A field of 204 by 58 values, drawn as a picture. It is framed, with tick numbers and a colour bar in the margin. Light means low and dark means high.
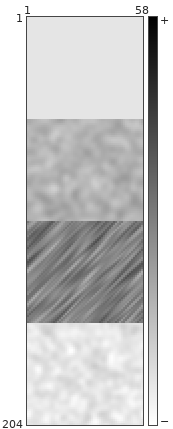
The table splits into 4 rows of 1 panel. Panel 1,1: very low, flat. Panel 2,1: low, blotchy, faint in contrast. Panel 3,1: middling, slanting up to the right. Panel 4,1: very low, blotchy, faint in contrast.
